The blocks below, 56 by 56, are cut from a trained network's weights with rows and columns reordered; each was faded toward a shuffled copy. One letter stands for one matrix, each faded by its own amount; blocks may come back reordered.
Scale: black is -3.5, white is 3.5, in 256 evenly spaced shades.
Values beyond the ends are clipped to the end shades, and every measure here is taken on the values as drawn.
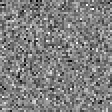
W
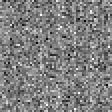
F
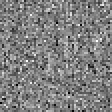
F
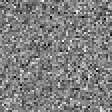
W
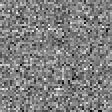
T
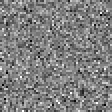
W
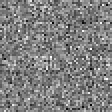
T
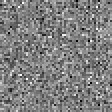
F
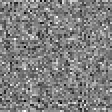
T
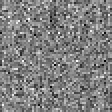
F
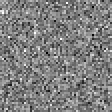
W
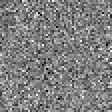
W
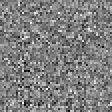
T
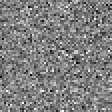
W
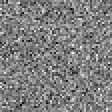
W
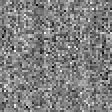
F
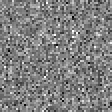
W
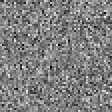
T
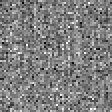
F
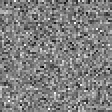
W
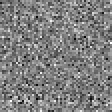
T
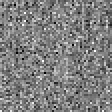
F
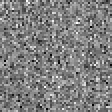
F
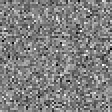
W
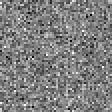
W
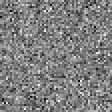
W
